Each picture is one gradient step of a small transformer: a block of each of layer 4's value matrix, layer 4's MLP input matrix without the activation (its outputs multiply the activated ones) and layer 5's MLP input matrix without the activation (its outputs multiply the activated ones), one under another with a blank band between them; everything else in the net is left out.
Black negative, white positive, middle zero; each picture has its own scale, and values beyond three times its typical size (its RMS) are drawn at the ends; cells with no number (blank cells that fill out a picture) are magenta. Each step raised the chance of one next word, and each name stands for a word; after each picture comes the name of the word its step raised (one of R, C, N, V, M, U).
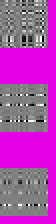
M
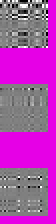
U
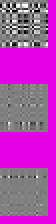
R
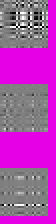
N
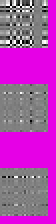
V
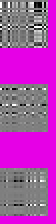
R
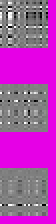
N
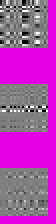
V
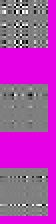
V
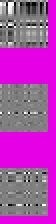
R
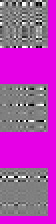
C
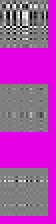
N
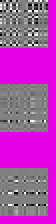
U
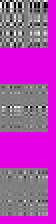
R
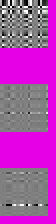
V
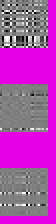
M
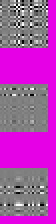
V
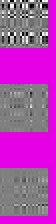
U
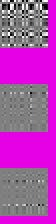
U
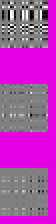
N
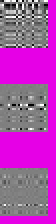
U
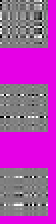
N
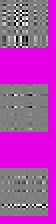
M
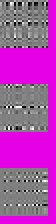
C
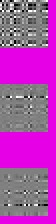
U
